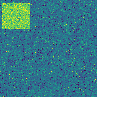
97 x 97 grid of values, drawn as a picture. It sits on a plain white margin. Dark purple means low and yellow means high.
No regular stripes run through it. The halves do not mirror each other. On average the colour sits 40% of the way up the scale. The top left is the ninth with the highest average. In the top left lies a patch that is higher than the rest.
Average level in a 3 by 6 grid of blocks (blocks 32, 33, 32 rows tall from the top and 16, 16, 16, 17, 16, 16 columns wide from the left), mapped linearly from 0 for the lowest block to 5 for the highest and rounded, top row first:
5 5 0 0 0 0 / 0 0 0 0 0 0 / 0 0 0 0 0 0
